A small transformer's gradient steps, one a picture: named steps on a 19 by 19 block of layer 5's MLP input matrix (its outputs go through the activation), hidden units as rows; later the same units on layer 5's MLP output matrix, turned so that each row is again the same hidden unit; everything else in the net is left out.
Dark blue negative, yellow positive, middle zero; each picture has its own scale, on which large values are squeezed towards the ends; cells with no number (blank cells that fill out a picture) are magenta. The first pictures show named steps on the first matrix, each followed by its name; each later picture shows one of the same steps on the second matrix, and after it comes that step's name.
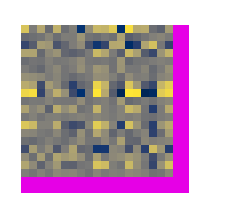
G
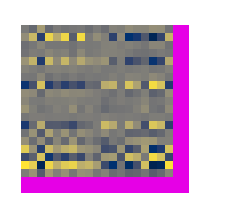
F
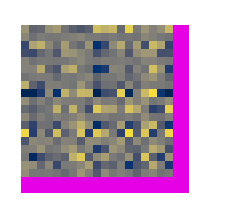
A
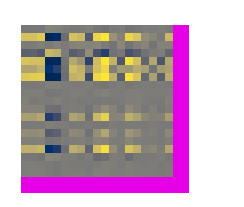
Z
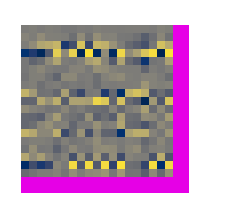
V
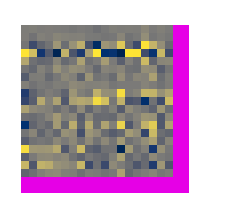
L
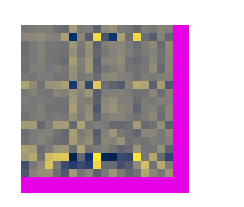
F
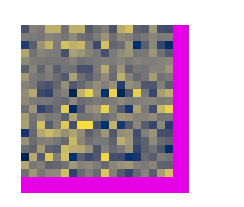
A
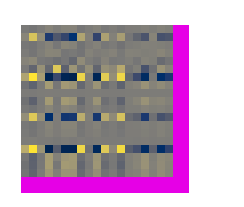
Z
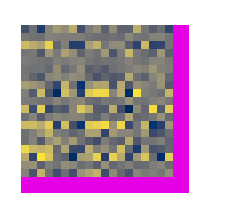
A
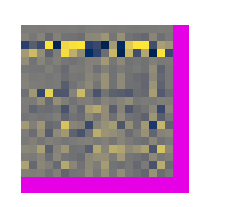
L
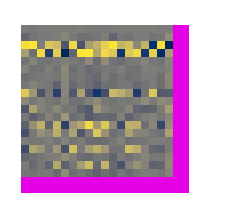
L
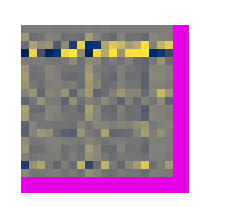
V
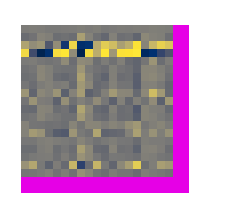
V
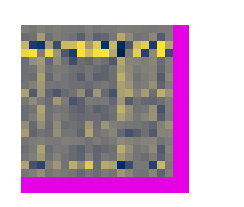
V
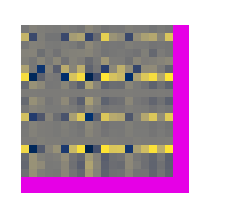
Z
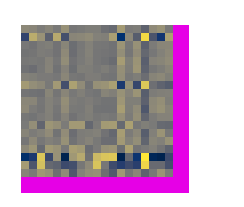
F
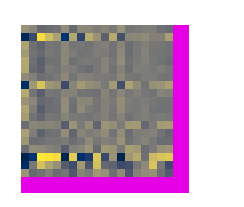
F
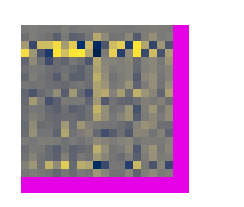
V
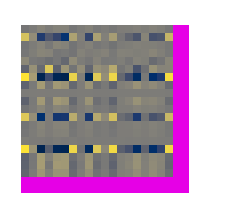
Z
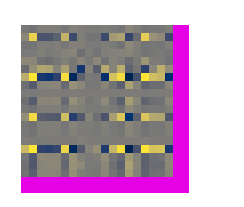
Z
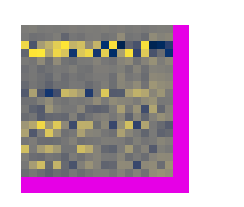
L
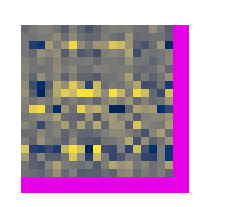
G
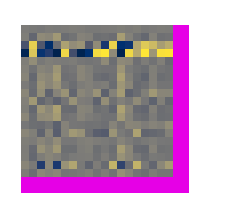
V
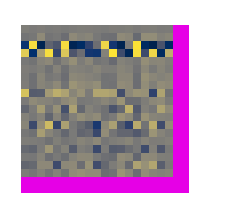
L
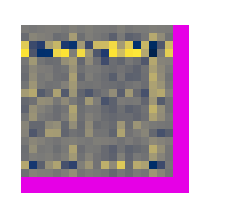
V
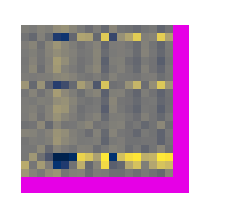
F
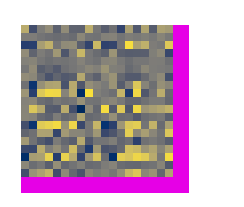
A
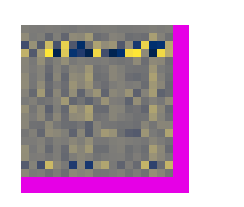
V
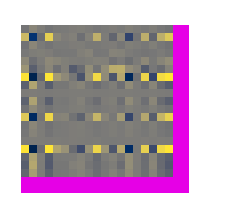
Z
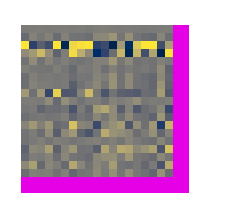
L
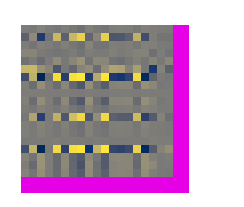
Z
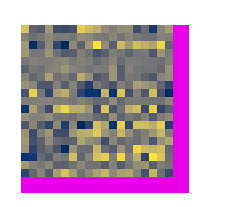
A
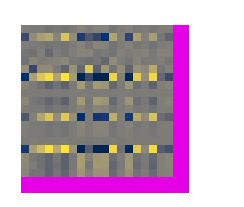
Z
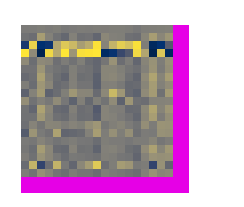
V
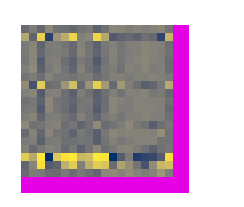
F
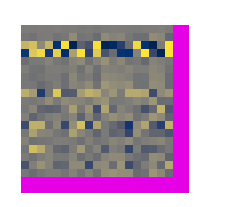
L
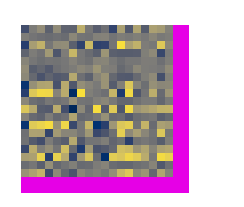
A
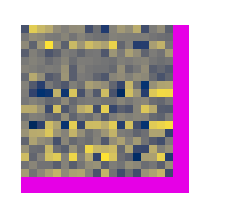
A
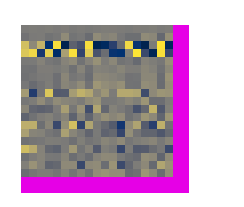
L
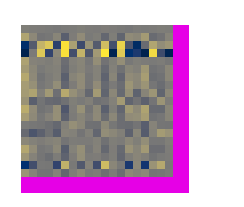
V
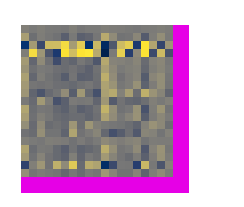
V
